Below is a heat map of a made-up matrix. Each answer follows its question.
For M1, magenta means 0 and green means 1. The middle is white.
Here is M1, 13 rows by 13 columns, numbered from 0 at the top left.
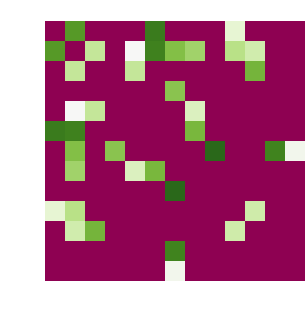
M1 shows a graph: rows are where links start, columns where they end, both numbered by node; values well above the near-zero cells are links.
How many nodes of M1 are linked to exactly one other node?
4
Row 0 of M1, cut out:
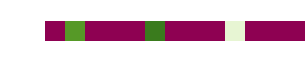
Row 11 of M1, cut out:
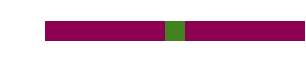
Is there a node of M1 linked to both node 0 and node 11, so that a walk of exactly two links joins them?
no
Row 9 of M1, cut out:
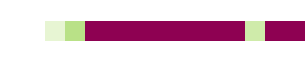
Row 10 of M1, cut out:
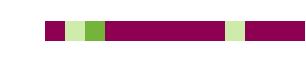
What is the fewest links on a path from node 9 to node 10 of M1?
1
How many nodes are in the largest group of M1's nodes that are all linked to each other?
3
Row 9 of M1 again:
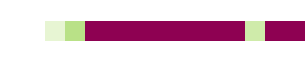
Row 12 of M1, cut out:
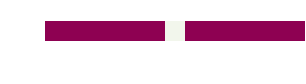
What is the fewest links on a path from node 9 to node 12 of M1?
3
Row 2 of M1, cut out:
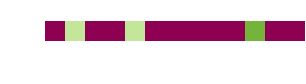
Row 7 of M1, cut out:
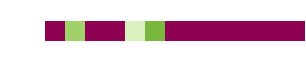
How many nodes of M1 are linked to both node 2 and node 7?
2
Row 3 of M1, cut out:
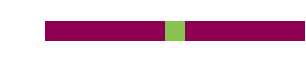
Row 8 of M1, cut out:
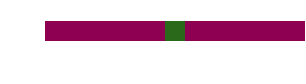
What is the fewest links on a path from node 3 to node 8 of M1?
2
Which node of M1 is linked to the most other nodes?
node 1
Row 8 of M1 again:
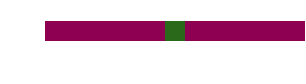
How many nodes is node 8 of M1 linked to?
1
